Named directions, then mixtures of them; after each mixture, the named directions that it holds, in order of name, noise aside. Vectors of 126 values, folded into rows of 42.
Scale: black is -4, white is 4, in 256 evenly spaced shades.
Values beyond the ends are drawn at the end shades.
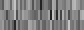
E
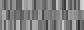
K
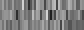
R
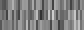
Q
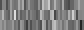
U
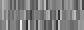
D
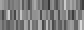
K, U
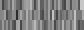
E, K, Q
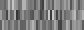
E, Q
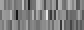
R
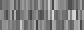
D, Q, U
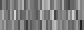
U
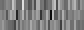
E, Q, R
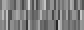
D, Q, R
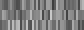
D, E, K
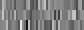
D, U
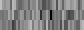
E, R, U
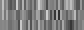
D, R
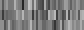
E, R, U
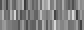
U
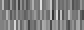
E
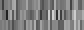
E, Q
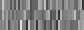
D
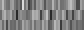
R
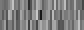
K, Q, R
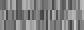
E, K, Q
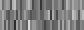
D, E, K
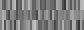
E, K
